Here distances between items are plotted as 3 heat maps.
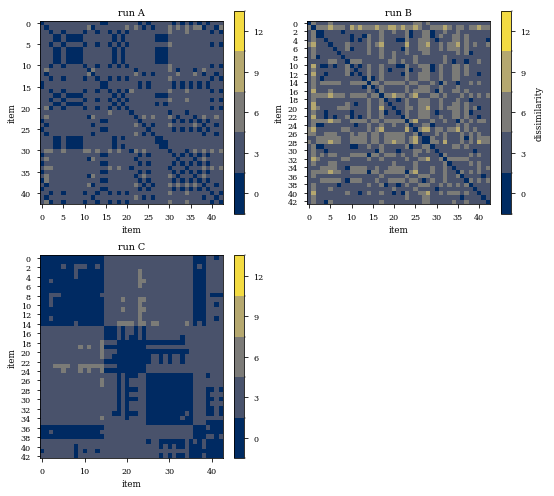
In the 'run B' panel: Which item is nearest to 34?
9
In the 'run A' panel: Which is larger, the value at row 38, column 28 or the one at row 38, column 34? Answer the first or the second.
the second
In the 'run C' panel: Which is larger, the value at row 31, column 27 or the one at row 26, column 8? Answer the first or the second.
the second
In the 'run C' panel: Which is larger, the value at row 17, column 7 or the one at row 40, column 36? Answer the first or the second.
the first
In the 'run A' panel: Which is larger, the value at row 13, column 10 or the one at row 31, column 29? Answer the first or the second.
the second
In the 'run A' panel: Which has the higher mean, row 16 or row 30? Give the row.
30
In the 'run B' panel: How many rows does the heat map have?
43
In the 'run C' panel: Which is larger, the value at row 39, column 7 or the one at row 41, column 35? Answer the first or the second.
the first
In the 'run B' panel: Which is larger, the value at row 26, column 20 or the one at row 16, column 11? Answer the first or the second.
the first
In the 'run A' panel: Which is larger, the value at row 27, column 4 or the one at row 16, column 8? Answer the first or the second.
the second
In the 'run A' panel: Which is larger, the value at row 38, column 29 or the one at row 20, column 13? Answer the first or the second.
the first
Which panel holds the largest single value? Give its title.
run B
